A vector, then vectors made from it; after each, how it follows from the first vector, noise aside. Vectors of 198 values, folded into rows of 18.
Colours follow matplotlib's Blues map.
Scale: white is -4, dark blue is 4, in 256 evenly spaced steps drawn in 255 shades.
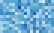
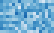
sign-scrambled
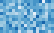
sign-scrambled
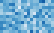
negated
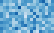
sign-scrambled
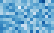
negated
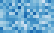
sign-scrambled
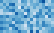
negated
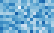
negated
